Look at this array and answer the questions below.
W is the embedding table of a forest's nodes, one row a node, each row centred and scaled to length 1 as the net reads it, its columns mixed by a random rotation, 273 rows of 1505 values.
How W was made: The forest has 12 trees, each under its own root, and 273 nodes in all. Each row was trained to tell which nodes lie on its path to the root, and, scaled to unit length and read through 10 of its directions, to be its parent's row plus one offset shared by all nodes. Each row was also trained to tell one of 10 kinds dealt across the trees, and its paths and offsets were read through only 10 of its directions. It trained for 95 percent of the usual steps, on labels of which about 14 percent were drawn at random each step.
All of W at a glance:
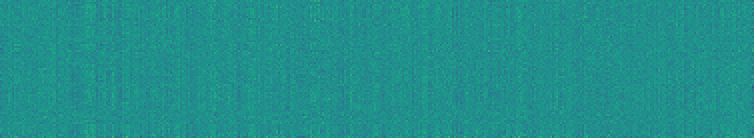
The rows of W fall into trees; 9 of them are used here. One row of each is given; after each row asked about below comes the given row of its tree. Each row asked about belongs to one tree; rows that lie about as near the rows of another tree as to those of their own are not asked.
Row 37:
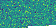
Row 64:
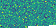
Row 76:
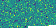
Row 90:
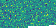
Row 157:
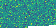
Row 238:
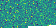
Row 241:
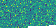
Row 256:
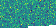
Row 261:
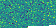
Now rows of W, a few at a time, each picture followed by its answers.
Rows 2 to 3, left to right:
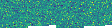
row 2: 241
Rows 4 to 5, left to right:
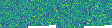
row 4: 76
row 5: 37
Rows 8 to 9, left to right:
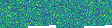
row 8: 76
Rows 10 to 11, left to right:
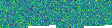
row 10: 241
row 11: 256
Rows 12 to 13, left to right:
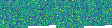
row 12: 241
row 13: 241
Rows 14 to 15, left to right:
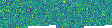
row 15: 90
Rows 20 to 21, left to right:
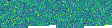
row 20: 37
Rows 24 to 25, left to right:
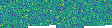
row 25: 37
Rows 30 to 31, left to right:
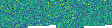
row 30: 64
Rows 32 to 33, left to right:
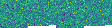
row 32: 64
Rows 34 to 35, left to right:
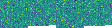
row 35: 241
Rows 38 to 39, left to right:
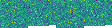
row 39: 90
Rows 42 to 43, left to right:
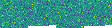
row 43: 241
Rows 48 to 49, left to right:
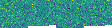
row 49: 64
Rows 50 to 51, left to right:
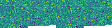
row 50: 37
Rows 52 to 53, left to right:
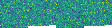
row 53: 37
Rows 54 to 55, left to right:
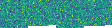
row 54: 256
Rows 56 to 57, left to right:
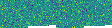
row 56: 238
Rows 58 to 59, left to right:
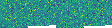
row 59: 76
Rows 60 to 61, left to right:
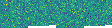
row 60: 37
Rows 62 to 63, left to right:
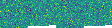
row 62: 64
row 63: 241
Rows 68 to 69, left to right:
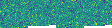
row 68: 238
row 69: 241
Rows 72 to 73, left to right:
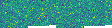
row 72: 76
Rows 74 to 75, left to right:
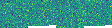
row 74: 76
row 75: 238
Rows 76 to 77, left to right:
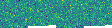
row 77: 37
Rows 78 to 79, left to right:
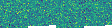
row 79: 37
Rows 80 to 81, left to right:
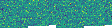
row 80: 37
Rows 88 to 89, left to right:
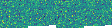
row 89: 241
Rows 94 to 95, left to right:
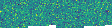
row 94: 238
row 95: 37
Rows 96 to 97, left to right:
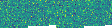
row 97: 241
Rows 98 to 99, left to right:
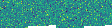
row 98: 90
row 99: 76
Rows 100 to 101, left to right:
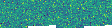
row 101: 37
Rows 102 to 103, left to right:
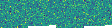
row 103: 37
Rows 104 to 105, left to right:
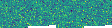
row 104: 76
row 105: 241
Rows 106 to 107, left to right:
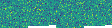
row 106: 238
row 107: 238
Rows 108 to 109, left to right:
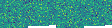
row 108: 37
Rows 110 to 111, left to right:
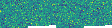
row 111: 241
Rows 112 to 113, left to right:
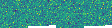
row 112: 241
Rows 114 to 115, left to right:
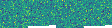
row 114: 238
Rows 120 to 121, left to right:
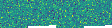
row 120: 37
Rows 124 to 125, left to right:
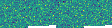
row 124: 76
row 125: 76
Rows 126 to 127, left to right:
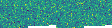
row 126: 37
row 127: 238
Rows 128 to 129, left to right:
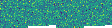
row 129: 90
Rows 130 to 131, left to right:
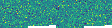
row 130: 157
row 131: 37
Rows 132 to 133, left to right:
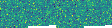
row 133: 241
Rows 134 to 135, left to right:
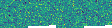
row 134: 37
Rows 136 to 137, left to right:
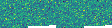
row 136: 76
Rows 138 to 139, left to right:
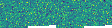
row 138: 76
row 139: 241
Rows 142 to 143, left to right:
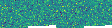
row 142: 238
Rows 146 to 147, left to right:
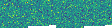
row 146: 238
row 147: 90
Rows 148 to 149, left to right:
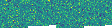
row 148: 238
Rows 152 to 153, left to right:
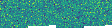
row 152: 241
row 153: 37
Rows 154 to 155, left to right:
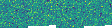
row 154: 90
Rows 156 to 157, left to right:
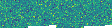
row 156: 76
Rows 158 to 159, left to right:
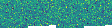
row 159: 256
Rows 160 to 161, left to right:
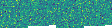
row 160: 241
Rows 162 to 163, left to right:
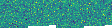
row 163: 90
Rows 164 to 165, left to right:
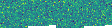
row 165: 90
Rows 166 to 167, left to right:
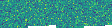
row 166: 76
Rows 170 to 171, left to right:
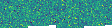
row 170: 238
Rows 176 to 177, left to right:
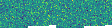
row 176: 37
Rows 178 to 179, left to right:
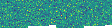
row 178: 76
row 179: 64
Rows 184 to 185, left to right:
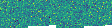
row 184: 241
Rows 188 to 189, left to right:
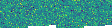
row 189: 241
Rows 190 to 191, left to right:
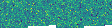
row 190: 90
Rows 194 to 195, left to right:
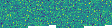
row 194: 76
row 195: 241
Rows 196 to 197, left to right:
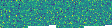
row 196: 241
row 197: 76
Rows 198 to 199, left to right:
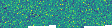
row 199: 76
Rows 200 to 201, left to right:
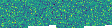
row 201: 64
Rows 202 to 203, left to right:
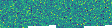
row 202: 238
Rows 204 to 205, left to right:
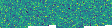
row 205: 64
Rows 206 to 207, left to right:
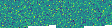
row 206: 238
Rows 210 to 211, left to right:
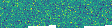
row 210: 90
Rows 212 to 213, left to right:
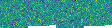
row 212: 76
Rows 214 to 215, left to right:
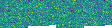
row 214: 37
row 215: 241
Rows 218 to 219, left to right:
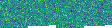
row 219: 241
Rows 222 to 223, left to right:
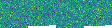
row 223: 76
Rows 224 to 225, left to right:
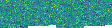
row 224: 37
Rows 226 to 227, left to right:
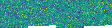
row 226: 157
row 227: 37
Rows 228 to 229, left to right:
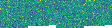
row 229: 37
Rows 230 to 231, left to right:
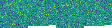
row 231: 37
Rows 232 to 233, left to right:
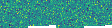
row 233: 76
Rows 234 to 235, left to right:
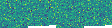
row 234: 76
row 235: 76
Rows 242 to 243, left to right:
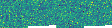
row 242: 241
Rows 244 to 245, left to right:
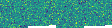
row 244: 37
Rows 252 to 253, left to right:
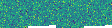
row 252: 241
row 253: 90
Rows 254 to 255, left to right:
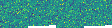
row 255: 76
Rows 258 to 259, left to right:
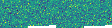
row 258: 157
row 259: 90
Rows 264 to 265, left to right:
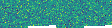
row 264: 157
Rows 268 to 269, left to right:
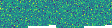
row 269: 76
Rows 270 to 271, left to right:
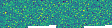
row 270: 76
